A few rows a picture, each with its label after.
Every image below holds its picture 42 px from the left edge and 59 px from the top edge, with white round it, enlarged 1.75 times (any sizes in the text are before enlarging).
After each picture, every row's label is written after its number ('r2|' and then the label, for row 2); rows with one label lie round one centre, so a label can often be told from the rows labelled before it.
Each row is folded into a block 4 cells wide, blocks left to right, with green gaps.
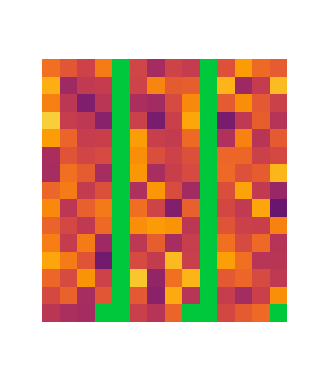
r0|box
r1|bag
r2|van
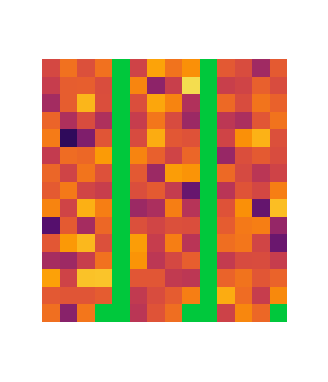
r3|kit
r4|van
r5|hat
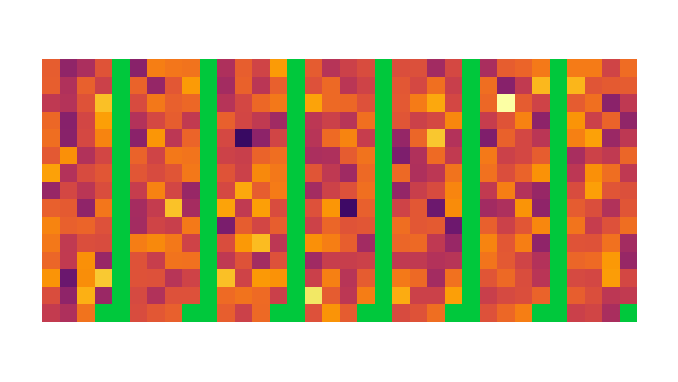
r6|bag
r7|van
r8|kit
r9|hat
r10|hat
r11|van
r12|box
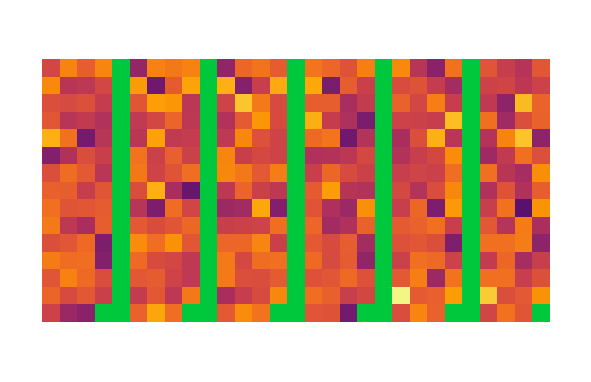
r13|box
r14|van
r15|van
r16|box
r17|hat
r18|hat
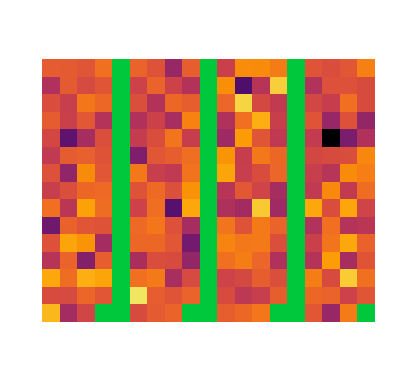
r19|kit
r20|hat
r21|van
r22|kit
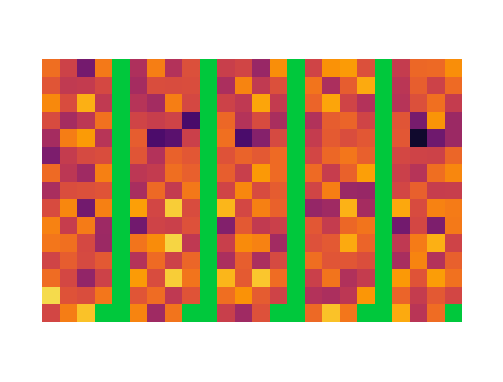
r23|hat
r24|kit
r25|kit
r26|van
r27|kit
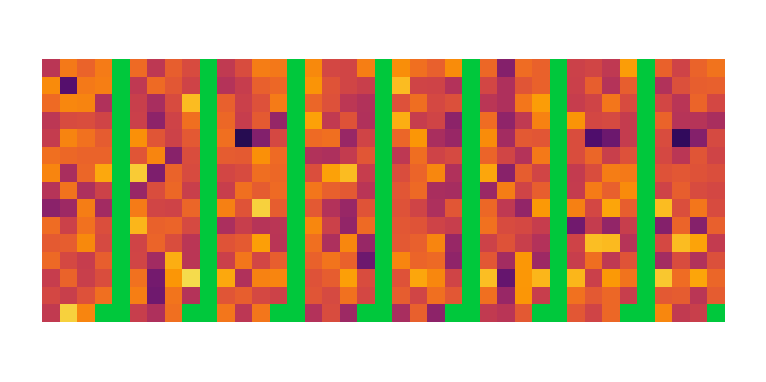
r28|van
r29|bag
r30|kit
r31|box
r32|box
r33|bag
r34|kit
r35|kit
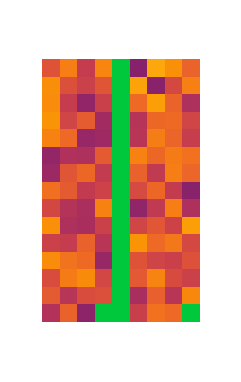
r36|box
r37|van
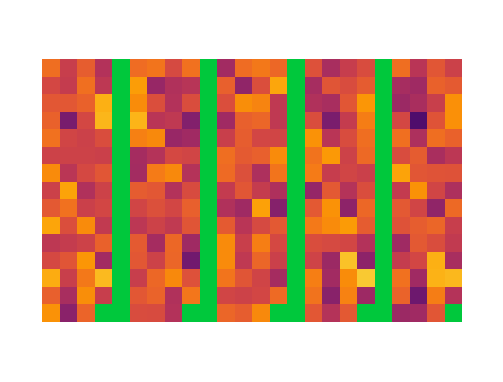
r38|bag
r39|box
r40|van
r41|bag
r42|bag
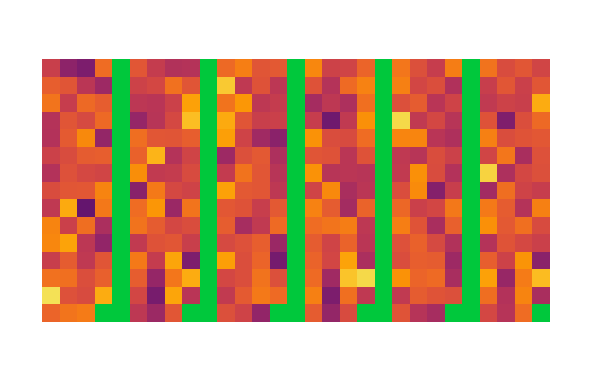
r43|hat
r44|bag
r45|box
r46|bag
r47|box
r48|bag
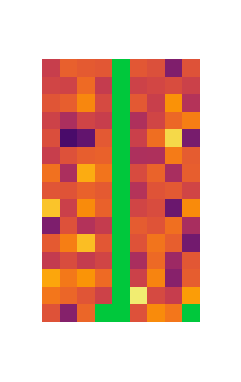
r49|kit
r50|hat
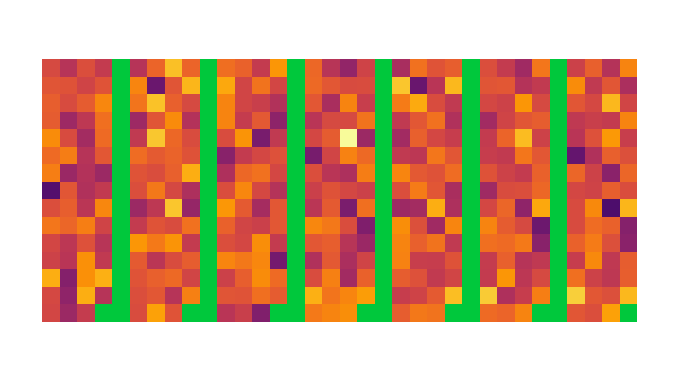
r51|bag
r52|van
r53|box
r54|hat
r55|van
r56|hat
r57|hat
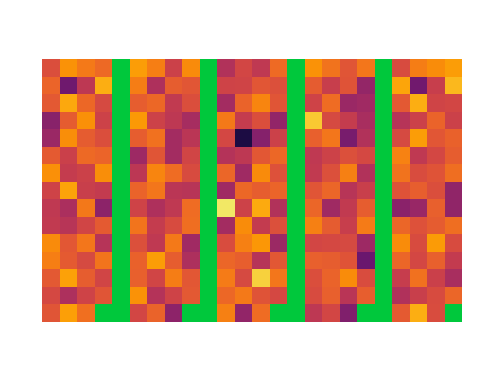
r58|van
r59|box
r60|kit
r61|box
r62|van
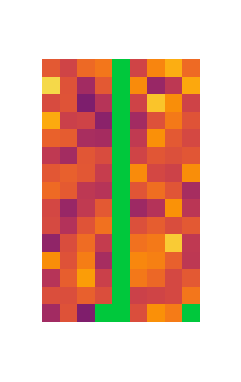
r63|box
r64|van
